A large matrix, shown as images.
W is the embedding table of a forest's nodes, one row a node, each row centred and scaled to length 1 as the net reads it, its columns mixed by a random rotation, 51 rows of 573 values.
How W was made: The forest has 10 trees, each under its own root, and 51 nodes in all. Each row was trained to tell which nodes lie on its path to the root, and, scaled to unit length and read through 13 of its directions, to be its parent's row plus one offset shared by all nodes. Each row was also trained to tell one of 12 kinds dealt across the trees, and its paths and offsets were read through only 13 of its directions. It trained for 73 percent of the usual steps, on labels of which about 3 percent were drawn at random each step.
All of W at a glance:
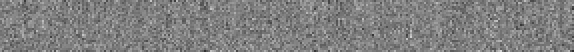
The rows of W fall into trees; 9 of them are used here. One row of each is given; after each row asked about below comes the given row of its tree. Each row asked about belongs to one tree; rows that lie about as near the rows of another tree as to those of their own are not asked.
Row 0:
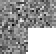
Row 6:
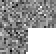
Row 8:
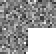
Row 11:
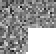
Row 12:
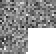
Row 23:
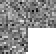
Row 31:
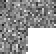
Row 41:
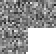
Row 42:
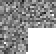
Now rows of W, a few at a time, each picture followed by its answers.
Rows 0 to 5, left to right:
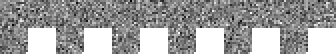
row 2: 8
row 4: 0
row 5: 8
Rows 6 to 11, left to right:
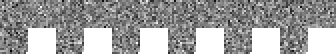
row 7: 41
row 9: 41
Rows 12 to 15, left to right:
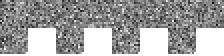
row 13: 0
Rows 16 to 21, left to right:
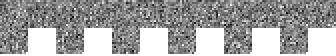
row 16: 6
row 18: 0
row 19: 8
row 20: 8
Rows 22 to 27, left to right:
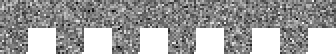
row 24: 23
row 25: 42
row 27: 6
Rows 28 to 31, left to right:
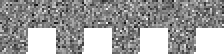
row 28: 12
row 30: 8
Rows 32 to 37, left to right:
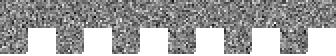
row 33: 42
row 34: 31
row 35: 31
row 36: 42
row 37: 31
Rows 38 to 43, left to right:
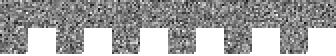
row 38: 0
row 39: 12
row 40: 41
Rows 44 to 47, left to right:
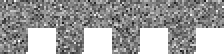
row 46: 12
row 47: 11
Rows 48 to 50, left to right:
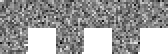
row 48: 11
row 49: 12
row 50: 41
